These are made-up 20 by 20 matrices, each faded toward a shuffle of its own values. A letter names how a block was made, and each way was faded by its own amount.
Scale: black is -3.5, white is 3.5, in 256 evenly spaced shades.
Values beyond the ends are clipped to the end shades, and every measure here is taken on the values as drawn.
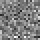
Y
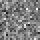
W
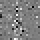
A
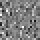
A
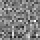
Y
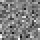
W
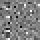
A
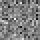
Y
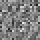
Y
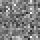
Y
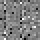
A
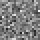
W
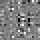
A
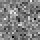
W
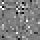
A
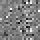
A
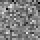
W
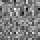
Y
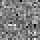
Y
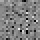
A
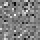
A
